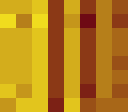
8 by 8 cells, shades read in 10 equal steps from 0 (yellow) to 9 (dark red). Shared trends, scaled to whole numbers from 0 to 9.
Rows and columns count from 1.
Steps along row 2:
up down up down up down up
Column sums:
14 18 7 57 16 58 33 45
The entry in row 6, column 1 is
2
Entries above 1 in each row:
7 6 7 7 7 7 6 5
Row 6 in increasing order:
1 2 2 2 4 5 7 7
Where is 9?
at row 2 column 6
